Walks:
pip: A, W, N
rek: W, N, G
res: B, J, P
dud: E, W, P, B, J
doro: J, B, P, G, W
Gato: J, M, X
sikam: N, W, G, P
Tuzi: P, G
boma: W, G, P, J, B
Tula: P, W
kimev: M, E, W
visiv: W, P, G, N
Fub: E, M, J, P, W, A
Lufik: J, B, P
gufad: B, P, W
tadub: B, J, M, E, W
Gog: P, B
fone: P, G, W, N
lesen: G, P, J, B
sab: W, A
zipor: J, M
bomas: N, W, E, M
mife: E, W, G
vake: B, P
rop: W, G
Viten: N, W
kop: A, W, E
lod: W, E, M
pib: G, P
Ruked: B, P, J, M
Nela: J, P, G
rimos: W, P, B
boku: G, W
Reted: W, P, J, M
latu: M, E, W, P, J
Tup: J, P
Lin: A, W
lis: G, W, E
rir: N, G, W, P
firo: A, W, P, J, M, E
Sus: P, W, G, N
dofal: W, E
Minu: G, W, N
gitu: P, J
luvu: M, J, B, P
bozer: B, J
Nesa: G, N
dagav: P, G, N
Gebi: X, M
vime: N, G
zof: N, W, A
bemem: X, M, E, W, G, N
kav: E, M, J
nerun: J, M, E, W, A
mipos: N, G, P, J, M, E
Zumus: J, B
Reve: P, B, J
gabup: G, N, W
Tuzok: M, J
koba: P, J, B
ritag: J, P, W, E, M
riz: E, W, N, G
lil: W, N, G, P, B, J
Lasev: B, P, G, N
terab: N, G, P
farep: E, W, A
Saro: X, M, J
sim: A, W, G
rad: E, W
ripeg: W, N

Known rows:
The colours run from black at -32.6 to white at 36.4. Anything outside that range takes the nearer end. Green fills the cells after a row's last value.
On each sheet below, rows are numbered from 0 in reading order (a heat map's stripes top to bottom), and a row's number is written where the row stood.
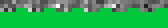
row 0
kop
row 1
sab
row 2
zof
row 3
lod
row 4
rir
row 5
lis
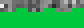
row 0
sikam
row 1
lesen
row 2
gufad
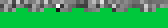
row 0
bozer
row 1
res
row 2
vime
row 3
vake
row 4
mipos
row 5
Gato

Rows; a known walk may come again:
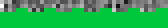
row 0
ripeg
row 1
kop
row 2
Fub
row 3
lesen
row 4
rop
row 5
rimos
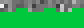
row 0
sikam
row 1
boma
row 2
Lufik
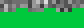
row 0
nerun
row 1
vake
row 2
sim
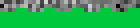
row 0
kav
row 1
bozer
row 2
gufad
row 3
Gato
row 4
boku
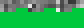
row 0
visiv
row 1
rir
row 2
dofal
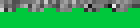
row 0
sab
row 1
res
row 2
Ruked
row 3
Nesa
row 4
terab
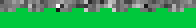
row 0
Sus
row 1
lil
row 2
vime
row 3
rad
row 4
lod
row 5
Minu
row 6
ritag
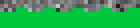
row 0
firo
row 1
Reted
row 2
mipos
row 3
riz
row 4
lis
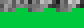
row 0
tadub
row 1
dagav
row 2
Tuzi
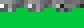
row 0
zof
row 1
bomas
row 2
gabup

